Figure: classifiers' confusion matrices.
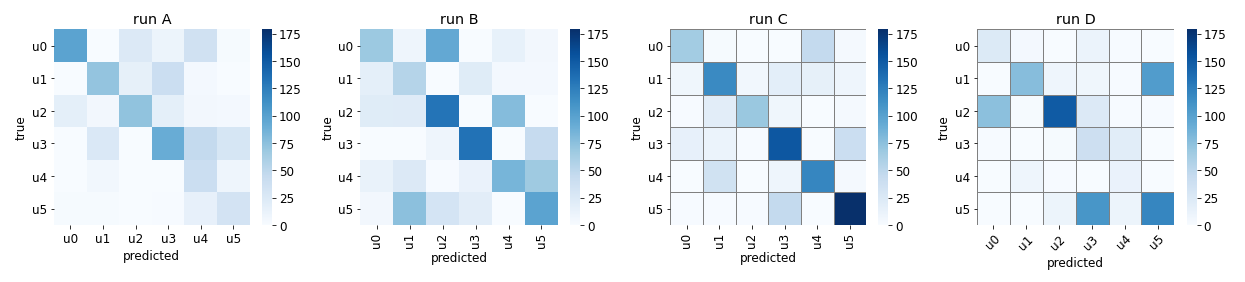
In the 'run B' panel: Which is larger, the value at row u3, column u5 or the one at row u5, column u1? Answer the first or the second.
the second
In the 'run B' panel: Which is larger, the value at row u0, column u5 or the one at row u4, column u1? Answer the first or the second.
the second
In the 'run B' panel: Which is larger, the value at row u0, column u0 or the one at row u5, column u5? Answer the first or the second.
the second
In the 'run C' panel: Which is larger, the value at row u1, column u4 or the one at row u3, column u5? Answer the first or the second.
the second
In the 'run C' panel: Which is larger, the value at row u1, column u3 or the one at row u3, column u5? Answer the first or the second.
the second
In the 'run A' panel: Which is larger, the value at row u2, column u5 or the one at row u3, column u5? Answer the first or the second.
the second
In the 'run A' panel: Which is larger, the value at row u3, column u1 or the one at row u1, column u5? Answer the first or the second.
the first
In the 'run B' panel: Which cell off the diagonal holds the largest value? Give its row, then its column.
u0, u2
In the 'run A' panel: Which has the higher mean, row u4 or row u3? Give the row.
u3
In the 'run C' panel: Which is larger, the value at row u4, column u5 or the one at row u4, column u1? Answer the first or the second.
the second
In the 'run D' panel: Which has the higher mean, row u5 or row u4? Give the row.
u5
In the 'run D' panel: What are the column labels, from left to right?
u0, u1, u2, u3, u4, u5
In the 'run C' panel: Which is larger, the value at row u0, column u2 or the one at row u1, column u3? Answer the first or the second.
the second
